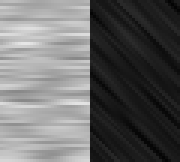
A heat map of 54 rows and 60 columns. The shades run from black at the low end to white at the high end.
It is made of 1 by 2 panels. Panel 1,1: high, streaked across. Panel 1,2: very low, slanting down to the right, faint in contrast.
